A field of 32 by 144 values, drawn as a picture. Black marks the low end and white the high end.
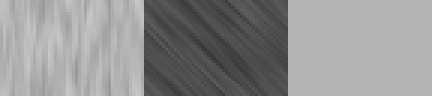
It is made of 1 by 3 panels. Panel 1,1: high, streaked downward, faint in contrast. Panel 1,2: low, slanting down to the right, faint in contrast. Panel 1,3: high, flat.
